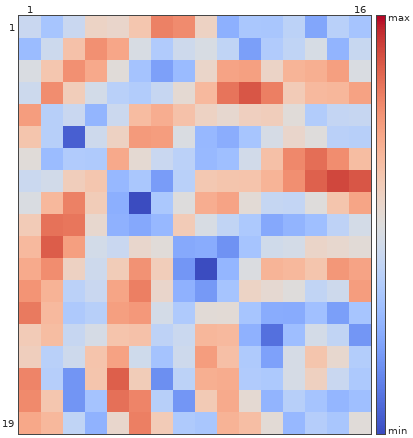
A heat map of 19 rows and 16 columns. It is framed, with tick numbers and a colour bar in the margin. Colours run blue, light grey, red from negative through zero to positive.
Odd rows or columns: none. Ninth with the highest average: middle right. Rings: centred on the bottom right. Average level on the scale: 50%.
